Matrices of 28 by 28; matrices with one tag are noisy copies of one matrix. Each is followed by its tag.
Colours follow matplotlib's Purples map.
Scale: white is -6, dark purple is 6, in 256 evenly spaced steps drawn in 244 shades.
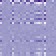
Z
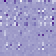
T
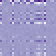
Z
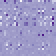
T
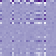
Z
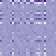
Z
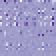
T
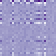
Z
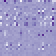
T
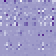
T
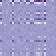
Z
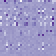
T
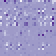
T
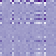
Z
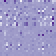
T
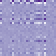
Z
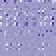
T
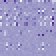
T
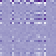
Z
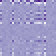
Z
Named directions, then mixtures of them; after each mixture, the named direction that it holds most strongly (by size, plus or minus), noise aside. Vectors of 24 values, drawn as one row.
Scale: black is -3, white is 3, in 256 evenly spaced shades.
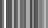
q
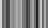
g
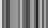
g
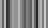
g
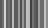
q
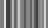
q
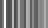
q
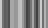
g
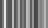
q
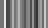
q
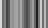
g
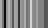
q
